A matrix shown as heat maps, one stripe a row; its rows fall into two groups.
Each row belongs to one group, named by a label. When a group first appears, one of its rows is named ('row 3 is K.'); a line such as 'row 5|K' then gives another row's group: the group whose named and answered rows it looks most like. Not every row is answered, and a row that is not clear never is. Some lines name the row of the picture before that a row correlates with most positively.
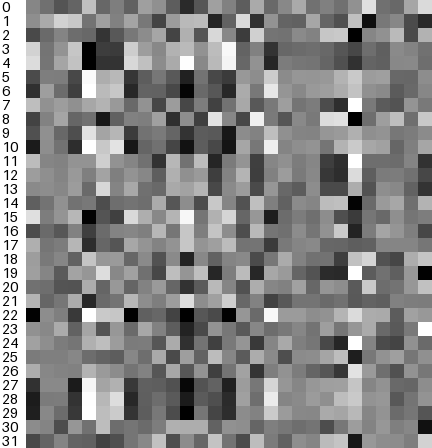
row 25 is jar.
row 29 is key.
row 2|jar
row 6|key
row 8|jar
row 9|key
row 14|jar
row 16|jar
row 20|jar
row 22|key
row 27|key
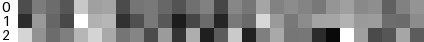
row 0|key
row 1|key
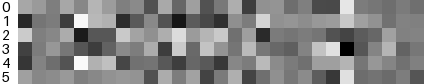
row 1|key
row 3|jar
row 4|key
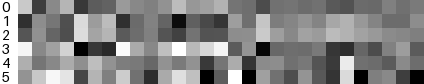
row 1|key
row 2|key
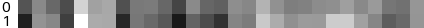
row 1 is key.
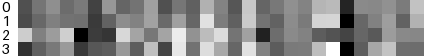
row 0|jar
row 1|jar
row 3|jar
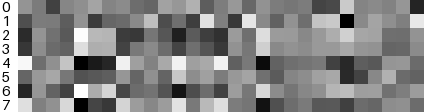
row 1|jar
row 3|key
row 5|jar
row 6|key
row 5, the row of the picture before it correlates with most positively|3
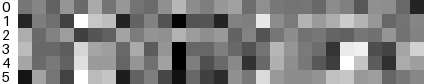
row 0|jar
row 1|key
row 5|key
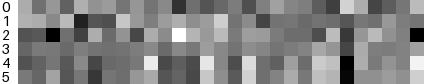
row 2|jar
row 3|jar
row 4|jar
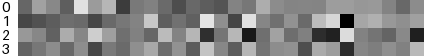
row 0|key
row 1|jar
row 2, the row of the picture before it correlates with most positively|0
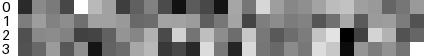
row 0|key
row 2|jar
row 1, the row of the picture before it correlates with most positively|2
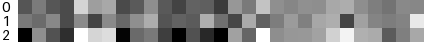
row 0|key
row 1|jar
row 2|key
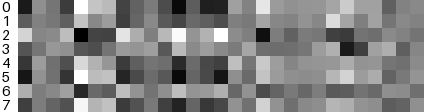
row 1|key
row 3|jar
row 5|key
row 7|key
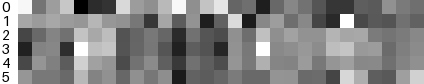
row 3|key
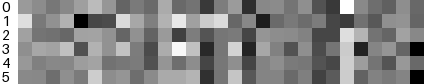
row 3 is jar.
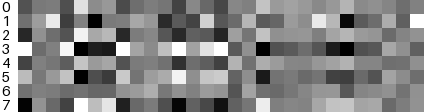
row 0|key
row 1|jar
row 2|key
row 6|jar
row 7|key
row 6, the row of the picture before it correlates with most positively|1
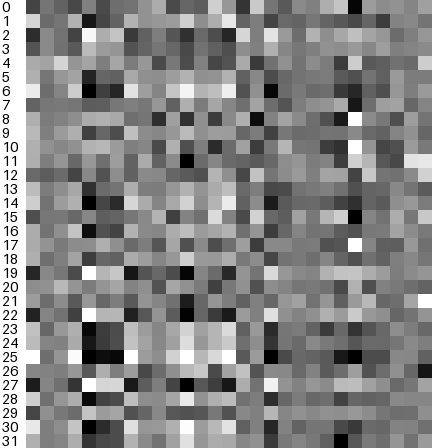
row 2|key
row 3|key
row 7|jar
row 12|jar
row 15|jar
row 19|key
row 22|key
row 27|key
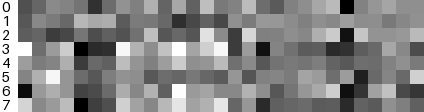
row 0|jar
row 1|key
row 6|jar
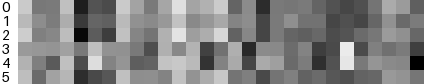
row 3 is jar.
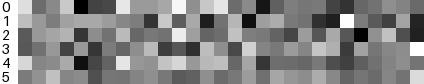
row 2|jar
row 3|jar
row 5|jar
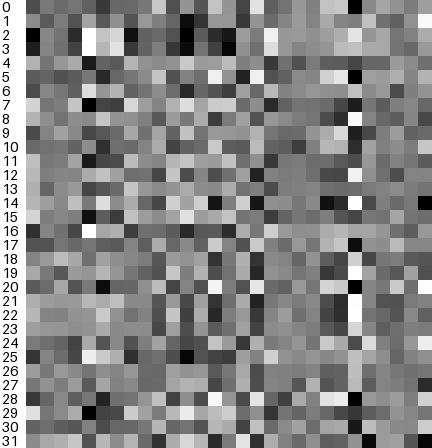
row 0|jar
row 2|key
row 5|jar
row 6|key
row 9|jar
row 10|jar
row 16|key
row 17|jar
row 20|jar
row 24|jar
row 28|jar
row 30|jar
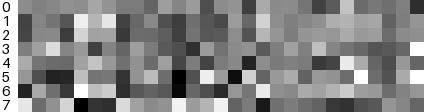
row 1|key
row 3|jar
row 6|key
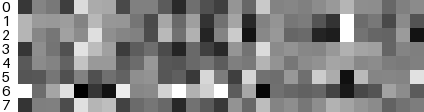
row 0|key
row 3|key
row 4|key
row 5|jar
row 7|key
